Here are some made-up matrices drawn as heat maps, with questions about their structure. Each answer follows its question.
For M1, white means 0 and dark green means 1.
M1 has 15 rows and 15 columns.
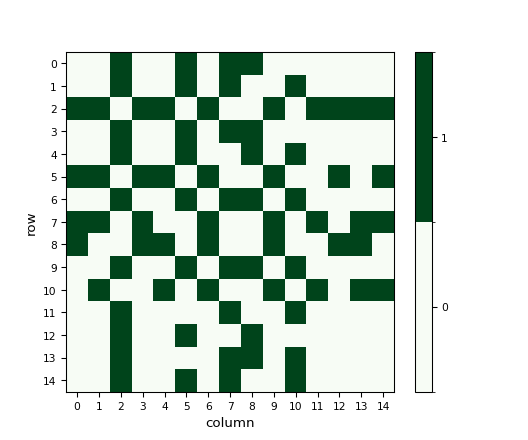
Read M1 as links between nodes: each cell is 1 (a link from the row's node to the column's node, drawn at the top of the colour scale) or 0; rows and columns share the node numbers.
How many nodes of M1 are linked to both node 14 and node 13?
3
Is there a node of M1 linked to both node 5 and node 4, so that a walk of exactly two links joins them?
no
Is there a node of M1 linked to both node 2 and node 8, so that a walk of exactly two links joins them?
yes
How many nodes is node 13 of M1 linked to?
4
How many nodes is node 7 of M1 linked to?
8
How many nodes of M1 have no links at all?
0
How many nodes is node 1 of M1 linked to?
4
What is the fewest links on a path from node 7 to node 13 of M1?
1
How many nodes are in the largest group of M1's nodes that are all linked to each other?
2
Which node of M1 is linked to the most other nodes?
node 2
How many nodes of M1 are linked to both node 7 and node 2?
8
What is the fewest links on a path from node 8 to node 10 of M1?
2
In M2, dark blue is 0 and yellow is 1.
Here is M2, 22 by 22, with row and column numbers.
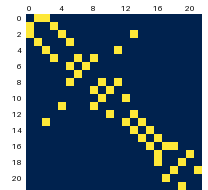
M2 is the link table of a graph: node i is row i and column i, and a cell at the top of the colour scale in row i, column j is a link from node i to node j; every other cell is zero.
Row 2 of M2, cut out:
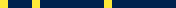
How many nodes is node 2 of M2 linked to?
3
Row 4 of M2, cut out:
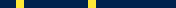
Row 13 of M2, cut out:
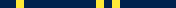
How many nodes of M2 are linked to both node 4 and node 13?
1
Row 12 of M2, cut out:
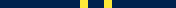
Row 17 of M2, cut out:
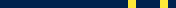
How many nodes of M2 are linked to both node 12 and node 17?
0
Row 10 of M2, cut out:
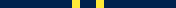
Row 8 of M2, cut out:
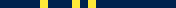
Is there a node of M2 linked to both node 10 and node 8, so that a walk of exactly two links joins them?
yes
